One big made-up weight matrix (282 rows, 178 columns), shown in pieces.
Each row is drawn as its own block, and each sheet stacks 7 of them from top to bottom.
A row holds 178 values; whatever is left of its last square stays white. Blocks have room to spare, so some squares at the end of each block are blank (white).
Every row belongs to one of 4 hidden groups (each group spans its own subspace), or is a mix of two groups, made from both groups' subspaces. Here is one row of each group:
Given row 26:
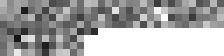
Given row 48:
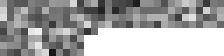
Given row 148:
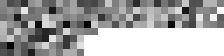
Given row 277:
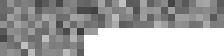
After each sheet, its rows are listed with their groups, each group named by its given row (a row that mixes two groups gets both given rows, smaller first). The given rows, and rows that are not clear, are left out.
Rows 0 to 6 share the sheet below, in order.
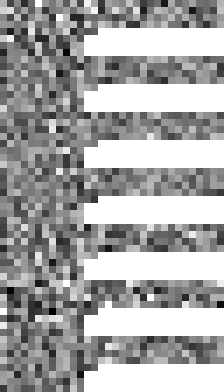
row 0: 148 and 277
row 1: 148
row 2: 48
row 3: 26
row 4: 148
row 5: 277
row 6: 148
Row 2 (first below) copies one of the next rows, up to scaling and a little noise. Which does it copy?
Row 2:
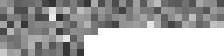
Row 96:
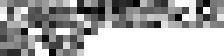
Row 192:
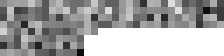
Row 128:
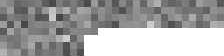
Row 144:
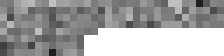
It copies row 128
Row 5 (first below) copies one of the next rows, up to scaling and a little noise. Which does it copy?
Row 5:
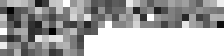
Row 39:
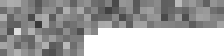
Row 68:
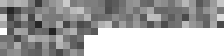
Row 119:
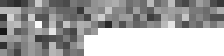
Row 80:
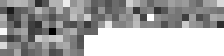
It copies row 80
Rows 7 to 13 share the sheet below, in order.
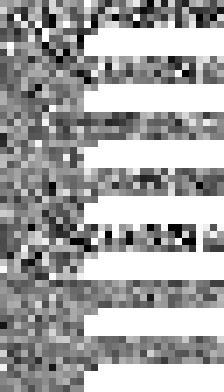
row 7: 148
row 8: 48
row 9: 48 and 148
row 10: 148 and 277
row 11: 48
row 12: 277
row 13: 277
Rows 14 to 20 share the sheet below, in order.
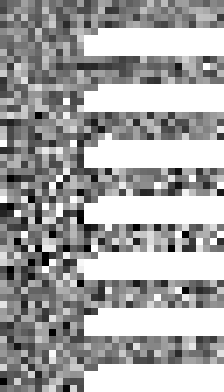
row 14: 148
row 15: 48 and 148
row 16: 277
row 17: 277
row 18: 148
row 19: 48 and 148
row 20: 277
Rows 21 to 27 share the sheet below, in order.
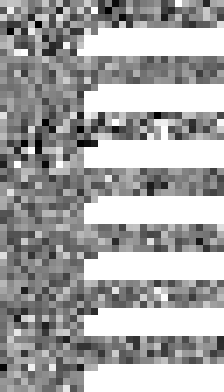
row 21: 277
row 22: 148
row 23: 26 and 148
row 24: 26 and 48
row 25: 277
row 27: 277
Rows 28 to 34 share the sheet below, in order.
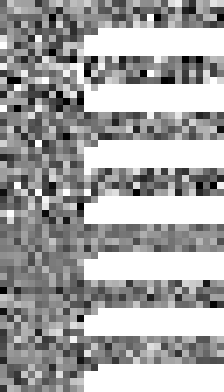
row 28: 277
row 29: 26
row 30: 48 and 148
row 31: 148
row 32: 148
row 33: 26
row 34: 26
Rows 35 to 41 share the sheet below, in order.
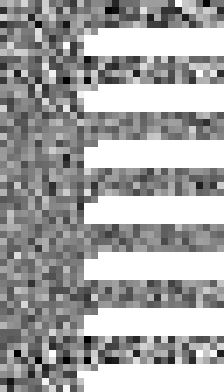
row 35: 148 and 277
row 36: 148
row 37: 48 and 148
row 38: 148
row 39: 277
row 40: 48
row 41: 148
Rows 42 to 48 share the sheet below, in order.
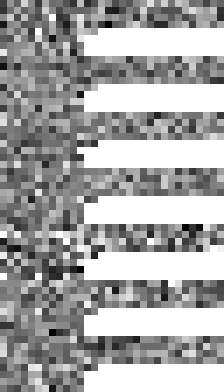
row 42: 148
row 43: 26
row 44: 26
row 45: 277
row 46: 26
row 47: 26 and 48
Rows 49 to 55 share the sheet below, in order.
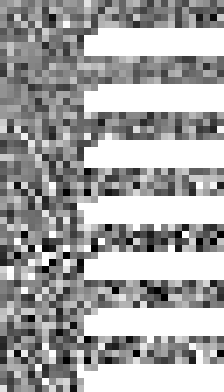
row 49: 148
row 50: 48
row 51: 48 and 148
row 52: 148
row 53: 148
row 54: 26
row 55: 148
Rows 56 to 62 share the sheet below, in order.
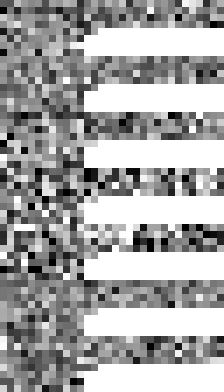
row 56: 26
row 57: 148
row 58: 26 and 48
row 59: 148 and 277
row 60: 48
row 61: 26 and 148
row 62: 26
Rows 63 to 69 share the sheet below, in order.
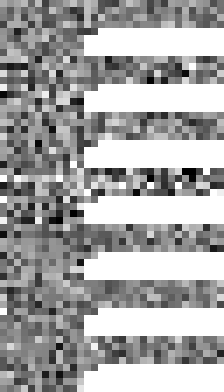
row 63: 26 and 148
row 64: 148 and 277
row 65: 148
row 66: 26
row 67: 26
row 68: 277
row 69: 277
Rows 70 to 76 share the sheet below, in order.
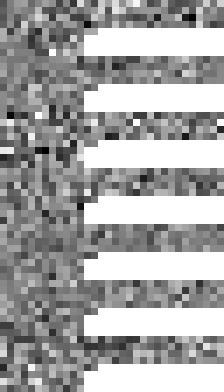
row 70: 48
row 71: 48
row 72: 148 and 277
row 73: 148
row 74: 26 and 48
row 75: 48 and 148
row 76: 48
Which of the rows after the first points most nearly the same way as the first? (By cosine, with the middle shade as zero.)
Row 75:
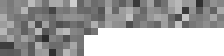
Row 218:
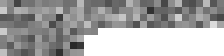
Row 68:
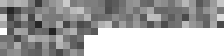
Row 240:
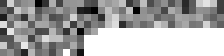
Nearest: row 68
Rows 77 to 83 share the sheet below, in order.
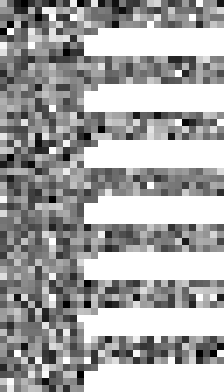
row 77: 48
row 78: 48
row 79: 148
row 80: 277
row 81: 48 and 148
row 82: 148
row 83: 148
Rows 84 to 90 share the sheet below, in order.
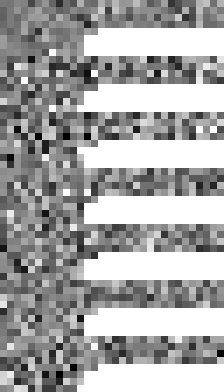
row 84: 48
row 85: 48
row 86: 148
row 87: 148
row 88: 26
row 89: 26
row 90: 277
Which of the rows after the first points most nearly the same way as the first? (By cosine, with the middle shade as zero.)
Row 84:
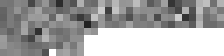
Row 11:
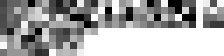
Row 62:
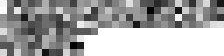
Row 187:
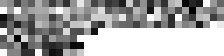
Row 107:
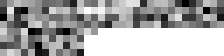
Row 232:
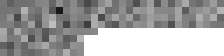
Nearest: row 11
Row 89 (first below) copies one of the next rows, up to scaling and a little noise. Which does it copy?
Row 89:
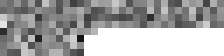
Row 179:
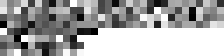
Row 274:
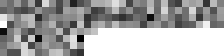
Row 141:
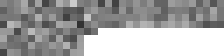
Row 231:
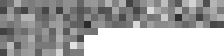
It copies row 274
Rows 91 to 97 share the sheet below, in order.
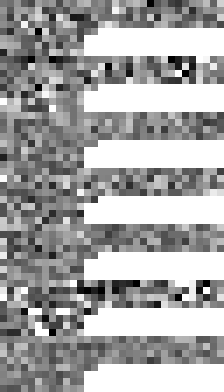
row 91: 48 and 148
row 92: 48
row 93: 48
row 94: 26
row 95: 277
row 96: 48
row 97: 48
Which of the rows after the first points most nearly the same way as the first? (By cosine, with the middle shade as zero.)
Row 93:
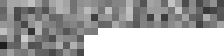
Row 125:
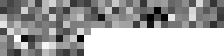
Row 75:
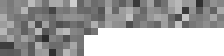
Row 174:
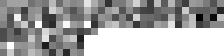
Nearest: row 75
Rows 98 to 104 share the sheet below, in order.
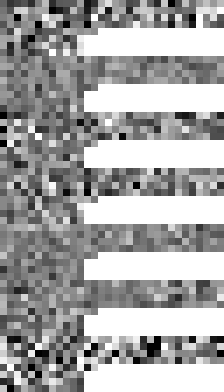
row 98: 48 and 148
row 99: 148
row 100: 277
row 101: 148
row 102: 48
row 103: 26 and 277
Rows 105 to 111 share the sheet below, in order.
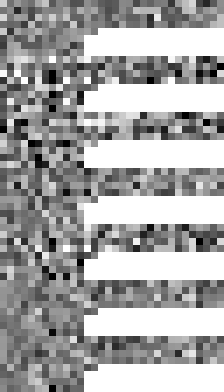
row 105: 277
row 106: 48 and 148
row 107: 48
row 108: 148
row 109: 148
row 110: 48
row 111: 48
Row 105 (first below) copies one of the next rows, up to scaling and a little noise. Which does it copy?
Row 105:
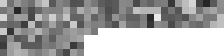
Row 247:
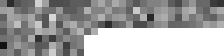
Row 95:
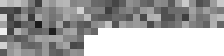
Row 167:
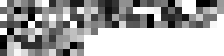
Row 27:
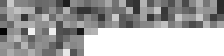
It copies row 167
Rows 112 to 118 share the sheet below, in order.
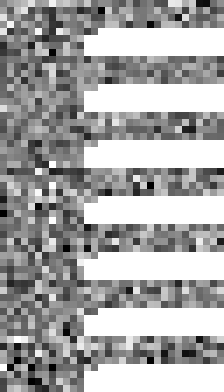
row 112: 48
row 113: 48 and 148
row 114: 48
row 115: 277
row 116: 148
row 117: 48 and 277
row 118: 48 and 277
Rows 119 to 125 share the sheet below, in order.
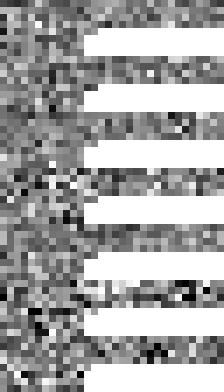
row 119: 277
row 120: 48 and 277
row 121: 48
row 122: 48
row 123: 48
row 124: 48
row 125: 26
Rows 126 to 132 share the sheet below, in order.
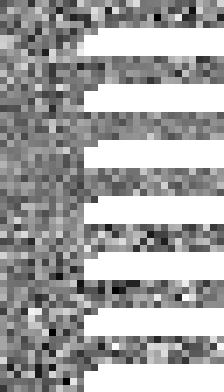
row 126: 48 and 277
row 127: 48
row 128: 48
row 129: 26
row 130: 26
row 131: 48
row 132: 26 and 148
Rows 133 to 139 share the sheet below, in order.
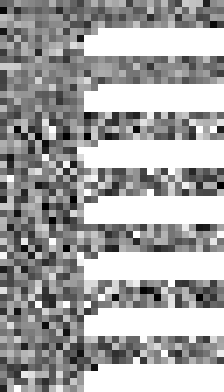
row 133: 26
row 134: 26 and 277
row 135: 148
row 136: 48 and 277
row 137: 148 and 277
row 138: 148 and 277
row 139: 26
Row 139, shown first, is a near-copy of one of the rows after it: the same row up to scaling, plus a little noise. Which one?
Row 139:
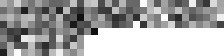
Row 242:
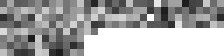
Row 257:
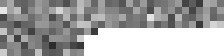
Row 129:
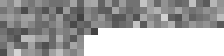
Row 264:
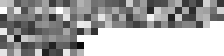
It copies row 129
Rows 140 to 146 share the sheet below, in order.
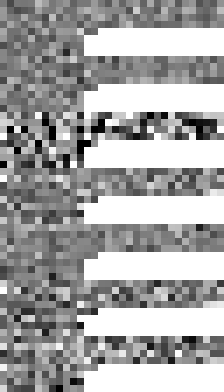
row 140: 277
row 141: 26
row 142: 148
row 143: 26
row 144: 48
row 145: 26
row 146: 26
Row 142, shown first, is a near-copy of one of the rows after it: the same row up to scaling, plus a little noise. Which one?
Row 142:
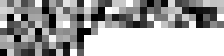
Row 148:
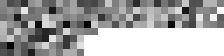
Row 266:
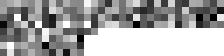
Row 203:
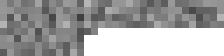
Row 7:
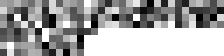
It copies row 203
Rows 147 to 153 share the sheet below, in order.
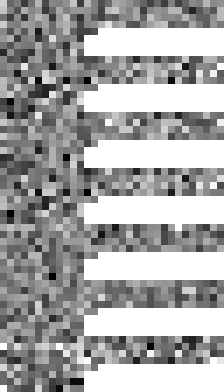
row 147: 148
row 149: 148 and 277
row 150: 148
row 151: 48 and 277
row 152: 148 and 277
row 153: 26
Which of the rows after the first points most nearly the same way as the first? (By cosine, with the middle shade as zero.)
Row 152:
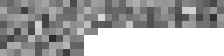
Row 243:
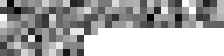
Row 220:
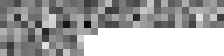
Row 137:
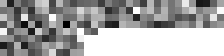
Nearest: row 243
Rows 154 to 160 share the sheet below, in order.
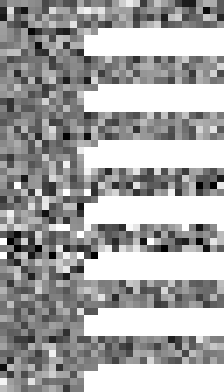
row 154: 48
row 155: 148
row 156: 148
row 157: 148
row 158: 277
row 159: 277
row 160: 48
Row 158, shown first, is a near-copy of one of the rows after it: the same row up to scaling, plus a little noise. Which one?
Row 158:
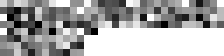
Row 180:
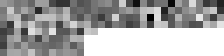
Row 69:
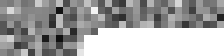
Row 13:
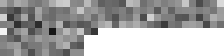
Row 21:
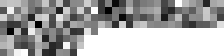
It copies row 13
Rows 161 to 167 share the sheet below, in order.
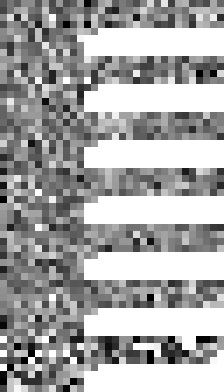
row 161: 148
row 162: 148
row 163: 48 and 277
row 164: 277
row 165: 277
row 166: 277
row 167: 277
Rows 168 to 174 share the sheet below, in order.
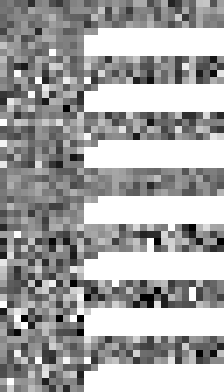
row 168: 48
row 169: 148 and 277
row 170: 26
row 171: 48 and 277
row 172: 277
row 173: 26
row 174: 148
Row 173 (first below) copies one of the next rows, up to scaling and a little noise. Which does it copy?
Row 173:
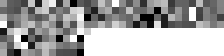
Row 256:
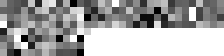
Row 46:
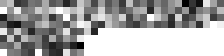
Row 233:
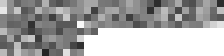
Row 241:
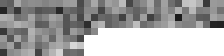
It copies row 256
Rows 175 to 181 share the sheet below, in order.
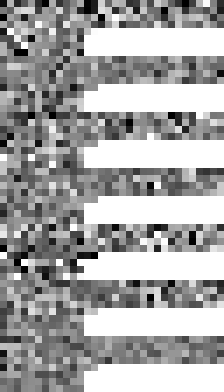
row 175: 26 and 277
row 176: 277
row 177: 48
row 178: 277
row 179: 26
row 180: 277
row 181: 277
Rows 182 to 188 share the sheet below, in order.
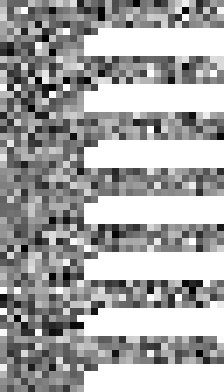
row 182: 48 and 148
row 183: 148 and 277
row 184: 277
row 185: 48
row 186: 48
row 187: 26
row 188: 277
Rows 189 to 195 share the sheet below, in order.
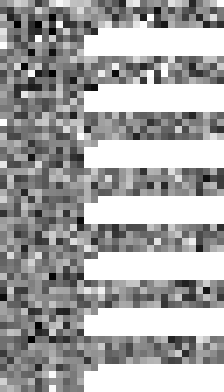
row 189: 277
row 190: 26 and 277
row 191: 26
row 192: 48
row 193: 48
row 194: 48
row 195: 48
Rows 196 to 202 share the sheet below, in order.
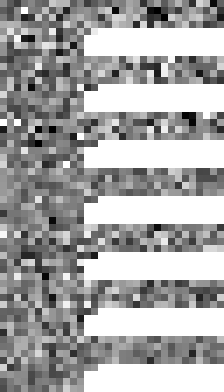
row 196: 26
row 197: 277
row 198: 26 and 277
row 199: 48
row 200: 26
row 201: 148
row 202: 48
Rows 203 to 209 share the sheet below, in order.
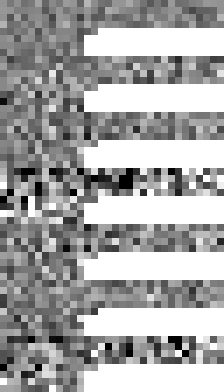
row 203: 148
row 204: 277
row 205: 148
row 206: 26 and 48
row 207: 148
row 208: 26
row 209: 48
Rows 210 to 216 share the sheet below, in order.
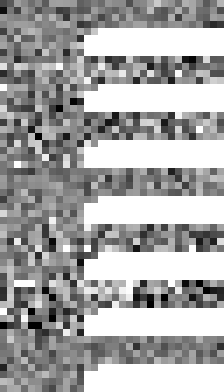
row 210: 26
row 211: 26
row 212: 148 and 277
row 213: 48
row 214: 148
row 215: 48
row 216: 148 and 277
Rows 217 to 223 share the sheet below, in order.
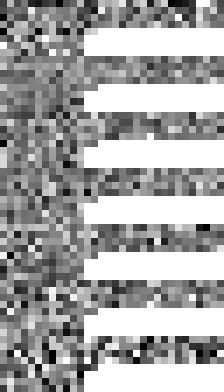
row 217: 48 and 277
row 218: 26
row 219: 48 and 277
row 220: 148
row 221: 48 and 277
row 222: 48
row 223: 148
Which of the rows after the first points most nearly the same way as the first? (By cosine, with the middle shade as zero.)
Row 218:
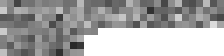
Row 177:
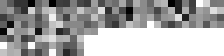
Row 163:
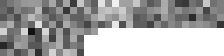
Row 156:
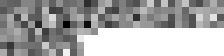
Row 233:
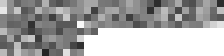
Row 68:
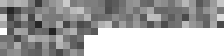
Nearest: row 233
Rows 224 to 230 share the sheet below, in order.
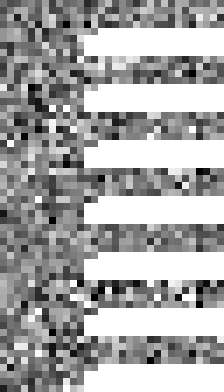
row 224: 148
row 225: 48
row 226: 48
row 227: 48
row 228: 48
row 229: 48
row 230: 48
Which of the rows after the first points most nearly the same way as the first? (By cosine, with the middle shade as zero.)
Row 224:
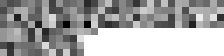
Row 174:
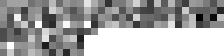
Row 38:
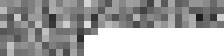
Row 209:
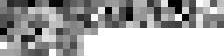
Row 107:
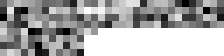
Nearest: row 209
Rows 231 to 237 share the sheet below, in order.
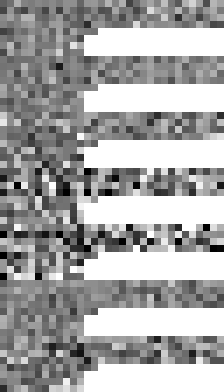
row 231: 26
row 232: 148
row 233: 26
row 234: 148
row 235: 26
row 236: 277
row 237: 26 and 48
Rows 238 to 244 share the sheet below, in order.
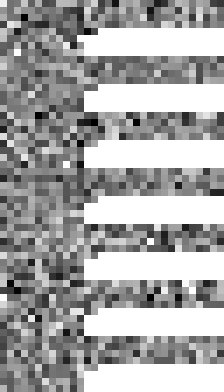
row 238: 26
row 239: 26 and 48
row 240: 277
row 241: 26
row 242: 26
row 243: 26 and 277
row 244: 148
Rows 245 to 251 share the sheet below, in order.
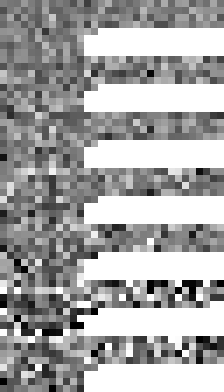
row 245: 148
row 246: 26
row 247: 277
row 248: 48
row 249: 26 and 277
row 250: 26
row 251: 48
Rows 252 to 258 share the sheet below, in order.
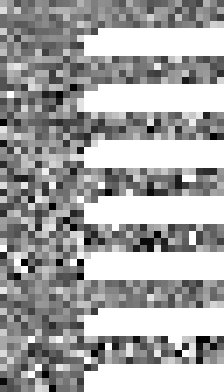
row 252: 26
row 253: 48 and 277
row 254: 26
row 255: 148 and 277
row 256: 26
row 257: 26
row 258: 48
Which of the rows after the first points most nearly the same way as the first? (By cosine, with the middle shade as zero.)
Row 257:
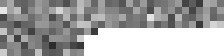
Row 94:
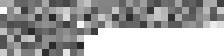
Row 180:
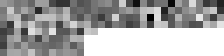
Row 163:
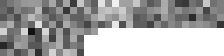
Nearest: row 94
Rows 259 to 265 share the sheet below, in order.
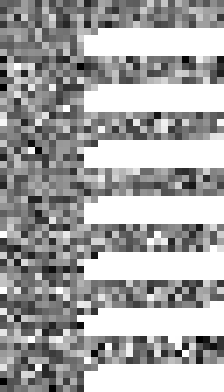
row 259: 148
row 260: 277
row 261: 26 and 277
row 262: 48
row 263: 26
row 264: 26
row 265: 48
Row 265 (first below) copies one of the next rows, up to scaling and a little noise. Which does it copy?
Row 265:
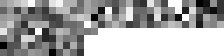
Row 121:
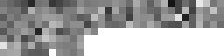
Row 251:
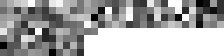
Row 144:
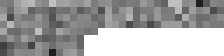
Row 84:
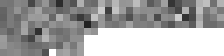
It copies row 251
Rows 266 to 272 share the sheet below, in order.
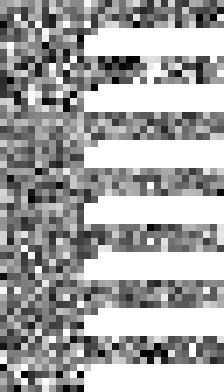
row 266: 148
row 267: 26 and 48
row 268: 26
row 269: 277
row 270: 48 and 148
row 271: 26 and 48
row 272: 26
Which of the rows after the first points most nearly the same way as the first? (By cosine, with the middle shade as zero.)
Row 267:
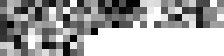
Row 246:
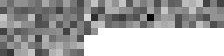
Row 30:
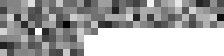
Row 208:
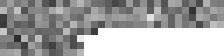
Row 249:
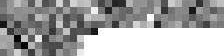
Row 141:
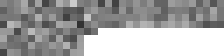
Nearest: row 249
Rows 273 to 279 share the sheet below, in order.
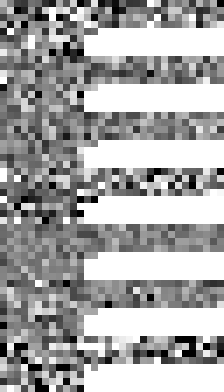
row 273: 48
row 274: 26
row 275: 148
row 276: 26
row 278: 277
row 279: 48
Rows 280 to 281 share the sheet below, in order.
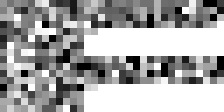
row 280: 148 and 277
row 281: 277
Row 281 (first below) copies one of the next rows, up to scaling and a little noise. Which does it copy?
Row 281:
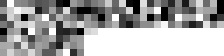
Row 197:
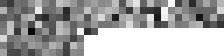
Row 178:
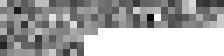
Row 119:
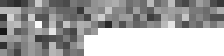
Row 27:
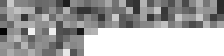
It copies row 27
